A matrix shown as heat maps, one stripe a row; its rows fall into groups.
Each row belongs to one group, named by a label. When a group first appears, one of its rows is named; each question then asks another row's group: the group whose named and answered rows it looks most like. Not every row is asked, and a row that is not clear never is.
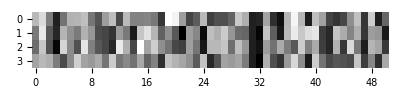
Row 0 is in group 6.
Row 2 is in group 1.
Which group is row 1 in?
1
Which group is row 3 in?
6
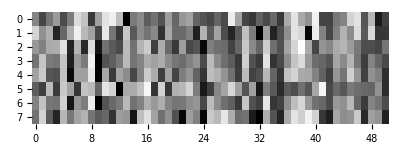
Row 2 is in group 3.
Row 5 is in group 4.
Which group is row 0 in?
6
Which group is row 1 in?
6
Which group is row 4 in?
1
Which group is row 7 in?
1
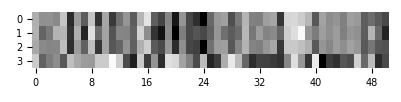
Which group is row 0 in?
3
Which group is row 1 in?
3
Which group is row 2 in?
3
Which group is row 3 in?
6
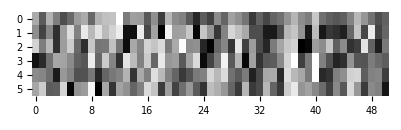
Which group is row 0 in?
6
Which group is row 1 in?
6
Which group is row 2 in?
4
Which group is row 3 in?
4
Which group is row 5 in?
1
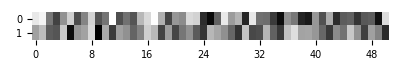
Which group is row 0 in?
4
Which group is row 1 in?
1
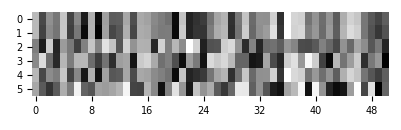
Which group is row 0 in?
3
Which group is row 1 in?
3
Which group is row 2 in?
4
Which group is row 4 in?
3
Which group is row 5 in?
6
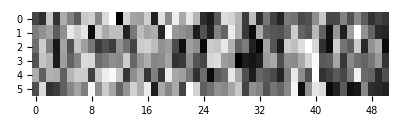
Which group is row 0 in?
4
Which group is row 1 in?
6
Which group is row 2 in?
1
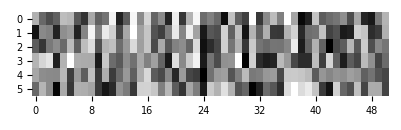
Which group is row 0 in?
4
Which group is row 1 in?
4
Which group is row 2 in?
4
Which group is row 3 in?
4
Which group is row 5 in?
1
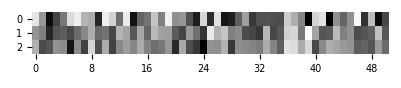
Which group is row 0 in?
6
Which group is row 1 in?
1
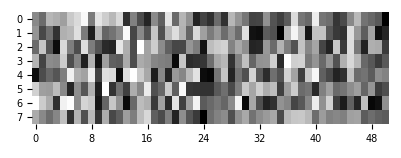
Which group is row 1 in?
6
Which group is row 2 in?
1
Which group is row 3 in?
3
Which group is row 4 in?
4
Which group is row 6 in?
4
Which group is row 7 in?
3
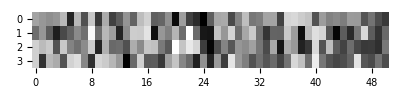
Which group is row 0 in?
3
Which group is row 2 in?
4
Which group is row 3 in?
6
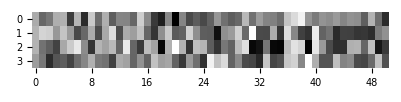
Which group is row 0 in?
3
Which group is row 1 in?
4
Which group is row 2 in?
6
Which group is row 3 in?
1
